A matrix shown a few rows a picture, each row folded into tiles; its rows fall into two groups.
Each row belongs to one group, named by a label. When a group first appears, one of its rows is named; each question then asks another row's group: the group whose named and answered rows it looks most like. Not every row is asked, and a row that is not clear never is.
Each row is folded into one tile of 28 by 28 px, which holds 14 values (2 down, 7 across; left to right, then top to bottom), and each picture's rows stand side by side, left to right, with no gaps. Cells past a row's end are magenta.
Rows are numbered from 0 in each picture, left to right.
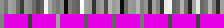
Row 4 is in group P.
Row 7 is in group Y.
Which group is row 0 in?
Y
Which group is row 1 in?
P
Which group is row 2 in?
P
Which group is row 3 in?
P
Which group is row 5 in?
P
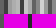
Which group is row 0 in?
Y
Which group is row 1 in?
Y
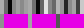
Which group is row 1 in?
P
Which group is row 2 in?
P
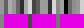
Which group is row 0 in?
Y
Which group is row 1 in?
Y
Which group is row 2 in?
P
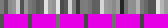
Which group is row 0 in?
Y
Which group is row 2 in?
Y
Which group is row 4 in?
P
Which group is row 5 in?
P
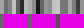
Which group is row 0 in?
Y
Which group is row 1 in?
P
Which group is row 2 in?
Y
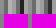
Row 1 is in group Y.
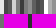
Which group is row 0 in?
Y
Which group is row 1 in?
P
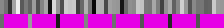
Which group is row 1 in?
P
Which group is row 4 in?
P
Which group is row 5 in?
Y
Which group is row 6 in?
Y
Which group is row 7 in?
P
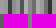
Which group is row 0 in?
P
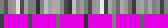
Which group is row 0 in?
Y
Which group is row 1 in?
P
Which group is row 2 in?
P
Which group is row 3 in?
Y
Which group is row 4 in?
Y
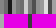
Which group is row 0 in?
P
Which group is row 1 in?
Y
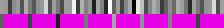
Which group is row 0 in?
P
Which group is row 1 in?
Y
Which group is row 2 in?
Y
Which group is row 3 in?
P
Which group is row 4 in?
P
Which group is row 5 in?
Y
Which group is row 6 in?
Y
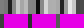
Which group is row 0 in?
P
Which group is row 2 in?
Y
